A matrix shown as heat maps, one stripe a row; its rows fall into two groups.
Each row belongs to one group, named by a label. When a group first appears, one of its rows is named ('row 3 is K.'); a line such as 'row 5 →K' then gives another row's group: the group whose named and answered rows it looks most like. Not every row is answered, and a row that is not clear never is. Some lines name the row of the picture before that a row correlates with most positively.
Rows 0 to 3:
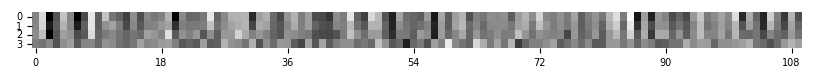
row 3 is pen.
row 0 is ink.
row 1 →ink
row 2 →ink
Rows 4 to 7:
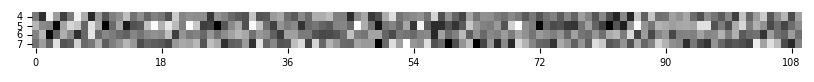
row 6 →ink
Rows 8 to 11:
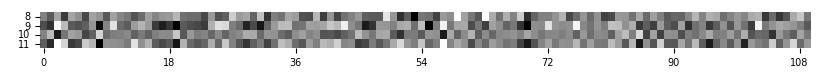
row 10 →ink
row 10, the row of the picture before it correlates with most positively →6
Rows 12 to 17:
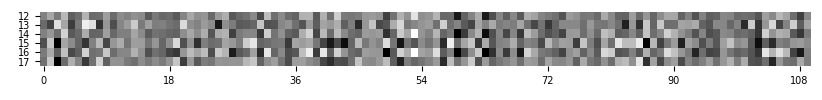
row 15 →ink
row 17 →ink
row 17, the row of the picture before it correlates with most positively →10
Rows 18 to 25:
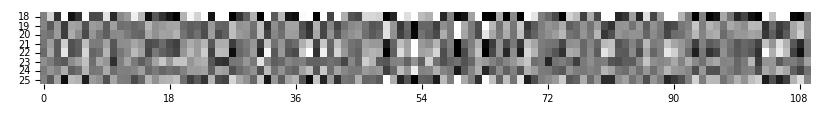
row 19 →pen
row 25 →pen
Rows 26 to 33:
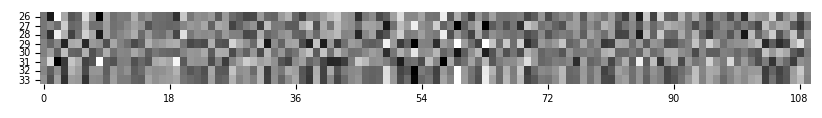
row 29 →pen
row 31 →ink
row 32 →pen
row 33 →pen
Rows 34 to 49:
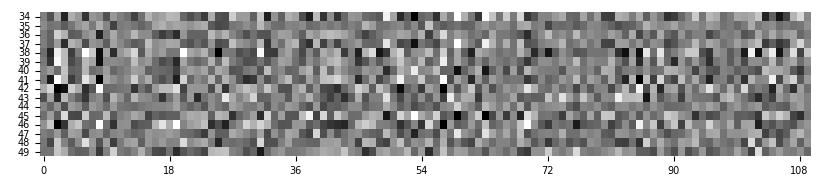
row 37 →pen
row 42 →ink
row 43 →ink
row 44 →pen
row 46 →ink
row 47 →pen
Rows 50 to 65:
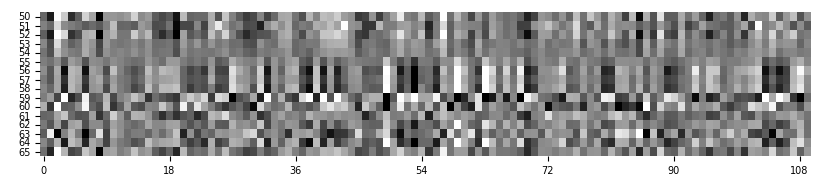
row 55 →pen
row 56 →pen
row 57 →pen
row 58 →pen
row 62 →pen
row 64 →pen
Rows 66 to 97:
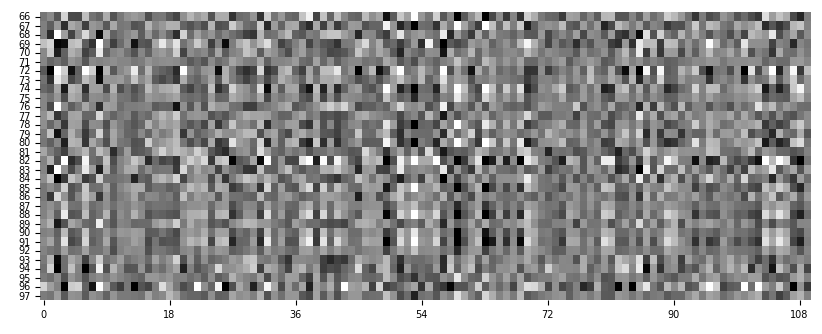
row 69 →ink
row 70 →ink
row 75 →pen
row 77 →ink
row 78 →pen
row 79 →ink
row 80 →pen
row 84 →ink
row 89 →ink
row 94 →ink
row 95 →pen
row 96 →ink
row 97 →pen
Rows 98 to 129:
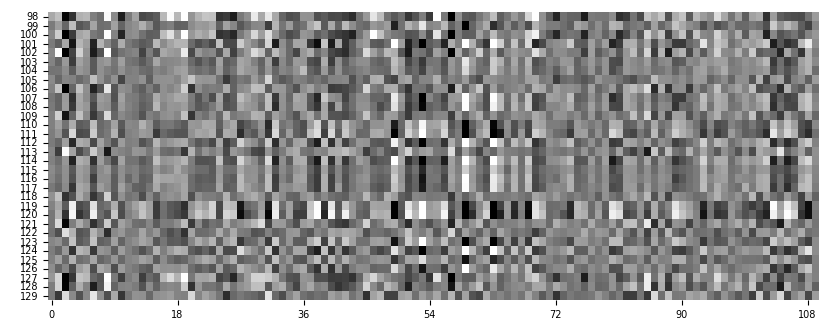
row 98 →ink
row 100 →ink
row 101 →pen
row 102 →ink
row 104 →pen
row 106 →ink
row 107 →pen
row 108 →pen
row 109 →ink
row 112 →pen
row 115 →pen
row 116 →pen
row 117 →pen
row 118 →ink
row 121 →ink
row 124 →pen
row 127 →ink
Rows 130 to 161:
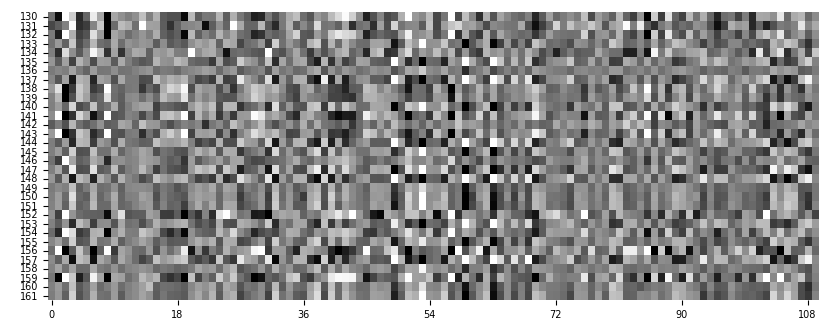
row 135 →pen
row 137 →pen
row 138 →ink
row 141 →ink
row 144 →pen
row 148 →pen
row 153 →pen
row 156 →ink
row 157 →pen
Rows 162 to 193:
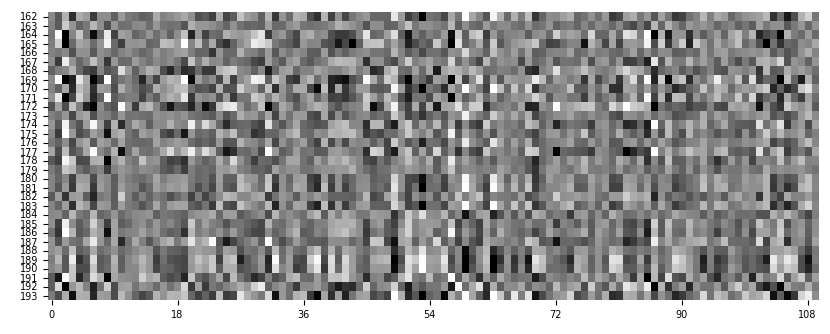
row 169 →ink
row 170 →pen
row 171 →ink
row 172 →ink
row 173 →pen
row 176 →pen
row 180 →pen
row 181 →pen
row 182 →ink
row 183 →pen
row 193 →pen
